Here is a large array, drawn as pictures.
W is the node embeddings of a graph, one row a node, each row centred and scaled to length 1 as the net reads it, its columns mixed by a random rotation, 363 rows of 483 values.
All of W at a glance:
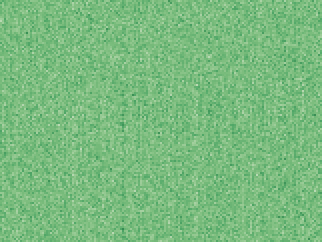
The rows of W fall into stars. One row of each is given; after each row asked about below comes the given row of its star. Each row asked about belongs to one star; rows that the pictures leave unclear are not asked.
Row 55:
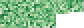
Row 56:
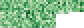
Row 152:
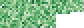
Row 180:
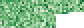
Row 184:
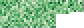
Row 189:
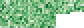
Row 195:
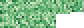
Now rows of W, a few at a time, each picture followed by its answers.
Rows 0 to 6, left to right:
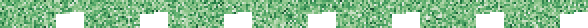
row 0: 180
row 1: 180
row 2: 152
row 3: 184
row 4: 56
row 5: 195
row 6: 152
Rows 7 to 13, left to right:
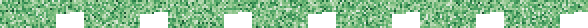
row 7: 55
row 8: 195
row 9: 56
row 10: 152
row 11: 55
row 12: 184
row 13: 195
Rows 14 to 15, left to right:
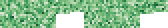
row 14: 56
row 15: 55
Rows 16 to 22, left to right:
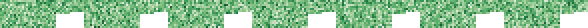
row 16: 152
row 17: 189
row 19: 152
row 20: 180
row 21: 180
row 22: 55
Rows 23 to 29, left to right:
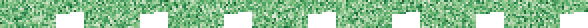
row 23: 55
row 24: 55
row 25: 180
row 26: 56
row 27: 189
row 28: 189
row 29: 56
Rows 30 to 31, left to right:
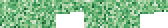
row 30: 189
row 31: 189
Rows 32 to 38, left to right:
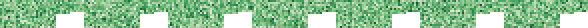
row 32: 184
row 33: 189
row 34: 180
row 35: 189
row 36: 195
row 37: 55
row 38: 56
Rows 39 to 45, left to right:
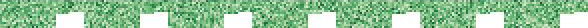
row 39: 55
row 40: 55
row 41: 189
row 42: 56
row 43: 189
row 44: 195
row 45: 195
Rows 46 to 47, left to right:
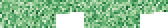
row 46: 184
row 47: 56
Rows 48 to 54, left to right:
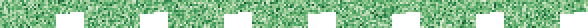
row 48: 184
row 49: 180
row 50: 195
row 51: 55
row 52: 152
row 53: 189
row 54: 152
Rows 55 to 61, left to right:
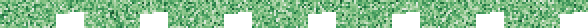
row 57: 180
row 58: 56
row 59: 152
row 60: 180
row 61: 184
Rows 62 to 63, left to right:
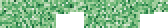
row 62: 55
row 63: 180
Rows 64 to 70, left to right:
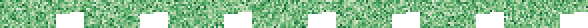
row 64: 195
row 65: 152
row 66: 180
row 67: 189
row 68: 152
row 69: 152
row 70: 184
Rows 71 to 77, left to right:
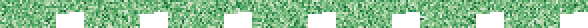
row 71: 55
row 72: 180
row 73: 56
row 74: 189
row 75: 184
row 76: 184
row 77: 55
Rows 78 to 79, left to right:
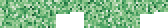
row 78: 180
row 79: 55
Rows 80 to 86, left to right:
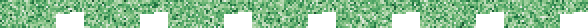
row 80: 152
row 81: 55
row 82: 180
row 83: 189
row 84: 56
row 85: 189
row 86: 56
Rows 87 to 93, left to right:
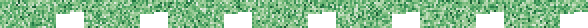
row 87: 55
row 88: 195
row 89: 55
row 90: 184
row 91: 184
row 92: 184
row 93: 189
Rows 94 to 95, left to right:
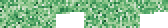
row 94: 195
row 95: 180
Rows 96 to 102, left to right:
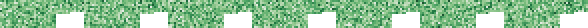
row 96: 56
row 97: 55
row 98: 55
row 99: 180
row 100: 189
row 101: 55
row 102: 180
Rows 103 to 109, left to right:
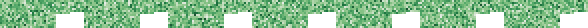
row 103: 189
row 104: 195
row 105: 56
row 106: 195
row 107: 180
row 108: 184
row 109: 152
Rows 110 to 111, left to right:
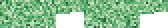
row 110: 180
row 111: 189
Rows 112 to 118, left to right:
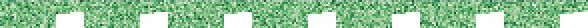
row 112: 180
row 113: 152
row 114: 56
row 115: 180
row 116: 55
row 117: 55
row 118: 55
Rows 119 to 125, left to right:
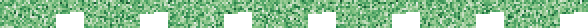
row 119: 180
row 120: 152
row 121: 180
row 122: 56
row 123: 152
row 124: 180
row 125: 180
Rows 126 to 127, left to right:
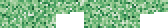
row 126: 152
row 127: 152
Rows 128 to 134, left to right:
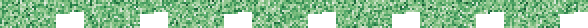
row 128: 55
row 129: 180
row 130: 180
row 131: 152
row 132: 55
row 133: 152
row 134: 180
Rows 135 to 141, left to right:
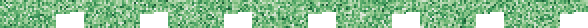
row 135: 152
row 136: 55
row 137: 152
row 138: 56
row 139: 152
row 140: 189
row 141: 152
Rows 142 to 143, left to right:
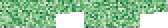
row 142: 195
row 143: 152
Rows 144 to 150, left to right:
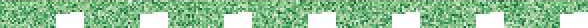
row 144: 195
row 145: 56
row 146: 180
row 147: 56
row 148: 55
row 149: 180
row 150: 189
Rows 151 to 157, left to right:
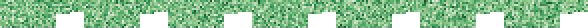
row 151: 152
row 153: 184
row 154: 180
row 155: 152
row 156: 152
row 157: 152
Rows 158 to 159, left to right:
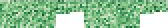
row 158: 189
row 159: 195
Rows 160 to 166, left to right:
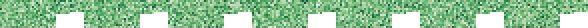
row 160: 184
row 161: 55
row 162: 189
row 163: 195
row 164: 184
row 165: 184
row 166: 152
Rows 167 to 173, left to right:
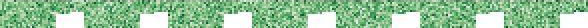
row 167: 184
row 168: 184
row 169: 195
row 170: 180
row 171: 152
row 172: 152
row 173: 152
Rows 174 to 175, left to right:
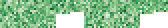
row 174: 184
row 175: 56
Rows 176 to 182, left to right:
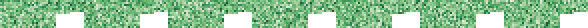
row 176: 56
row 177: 180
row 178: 184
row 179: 56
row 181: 184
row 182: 189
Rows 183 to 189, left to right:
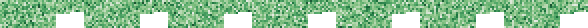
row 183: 55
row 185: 152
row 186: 184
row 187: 152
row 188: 184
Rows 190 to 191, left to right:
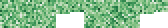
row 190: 195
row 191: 152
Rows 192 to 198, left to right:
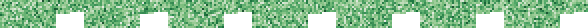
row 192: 184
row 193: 180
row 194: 184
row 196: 56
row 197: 152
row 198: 56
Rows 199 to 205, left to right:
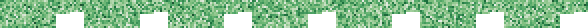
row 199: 56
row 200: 180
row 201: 189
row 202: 180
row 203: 180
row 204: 152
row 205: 56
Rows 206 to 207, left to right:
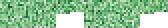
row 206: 184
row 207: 195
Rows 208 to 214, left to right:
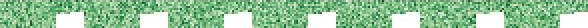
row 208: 55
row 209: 184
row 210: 56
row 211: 189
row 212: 152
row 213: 56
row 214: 152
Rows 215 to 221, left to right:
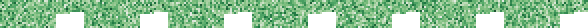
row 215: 195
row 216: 180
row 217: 56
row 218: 56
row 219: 56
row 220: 195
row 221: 180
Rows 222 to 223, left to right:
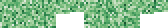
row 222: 195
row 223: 55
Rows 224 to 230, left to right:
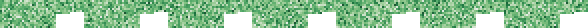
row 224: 189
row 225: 56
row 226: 184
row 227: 189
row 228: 180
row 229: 55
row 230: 195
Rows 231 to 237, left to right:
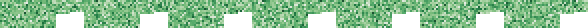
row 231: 189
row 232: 195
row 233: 180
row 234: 189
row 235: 184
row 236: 56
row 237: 184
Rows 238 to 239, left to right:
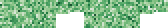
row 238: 56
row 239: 152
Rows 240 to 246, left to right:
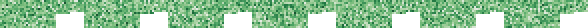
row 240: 180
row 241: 189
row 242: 56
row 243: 55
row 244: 152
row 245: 180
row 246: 152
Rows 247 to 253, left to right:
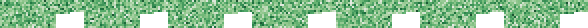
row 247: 180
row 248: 55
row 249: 195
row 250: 180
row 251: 56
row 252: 180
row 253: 189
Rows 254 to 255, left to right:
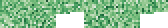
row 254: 189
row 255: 55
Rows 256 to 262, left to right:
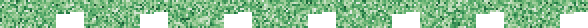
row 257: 56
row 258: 189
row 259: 184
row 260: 184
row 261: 56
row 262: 56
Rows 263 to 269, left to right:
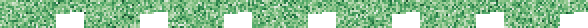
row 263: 184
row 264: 152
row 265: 195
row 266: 152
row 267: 184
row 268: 184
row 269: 189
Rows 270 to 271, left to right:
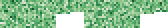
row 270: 195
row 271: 195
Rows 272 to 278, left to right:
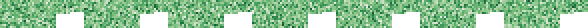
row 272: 55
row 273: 184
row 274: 56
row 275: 55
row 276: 184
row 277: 184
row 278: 55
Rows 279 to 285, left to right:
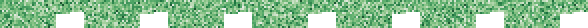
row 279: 180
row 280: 152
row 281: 55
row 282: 56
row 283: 184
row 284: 180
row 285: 56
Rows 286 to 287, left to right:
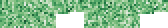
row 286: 180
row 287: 180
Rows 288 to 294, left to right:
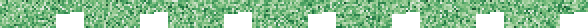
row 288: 184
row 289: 152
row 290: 189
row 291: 195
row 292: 152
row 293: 184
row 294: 189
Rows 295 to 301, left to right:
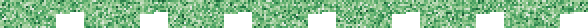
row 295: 184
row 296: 152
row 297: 195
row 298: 152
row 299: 189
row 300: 184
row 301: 56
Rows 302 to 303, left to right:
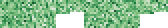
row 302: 180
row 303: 189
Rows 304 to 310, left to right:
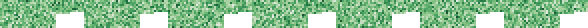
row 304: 184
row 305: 152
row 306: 195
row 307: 184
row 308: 56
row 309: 184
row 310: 180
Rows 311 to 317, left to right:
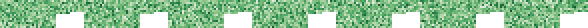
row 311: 189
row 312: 55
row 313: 184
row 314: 180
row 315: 55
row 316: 195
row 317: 55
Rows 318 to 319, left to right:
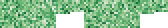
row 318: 180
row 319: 195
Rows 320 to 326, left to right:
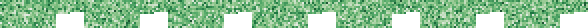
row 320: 56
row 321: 189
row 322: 195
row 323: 180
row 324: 184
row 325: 56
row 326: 56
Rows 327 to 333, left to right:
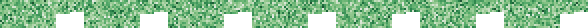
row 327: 180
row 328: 184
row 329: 152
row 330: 184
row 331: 56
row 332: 152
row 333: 56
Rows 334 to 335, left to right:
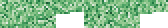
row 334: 152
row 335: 55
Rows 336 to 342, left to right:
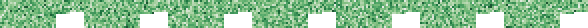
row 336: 180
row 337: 189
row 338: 184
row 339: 56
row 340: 152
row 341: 55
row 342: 152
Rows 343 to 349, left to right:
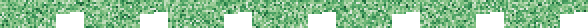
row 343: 56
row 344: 152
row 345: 195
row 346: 195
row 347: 184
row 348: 189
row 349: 195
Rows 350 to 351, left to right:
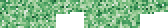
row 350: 152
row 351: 195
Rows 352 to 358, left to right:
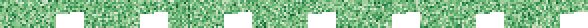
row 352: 195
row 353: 180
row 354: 180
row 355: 152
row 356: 152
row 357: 152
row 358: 180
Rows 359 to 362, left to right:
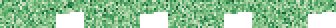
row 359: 55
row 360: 180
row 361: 184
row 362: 56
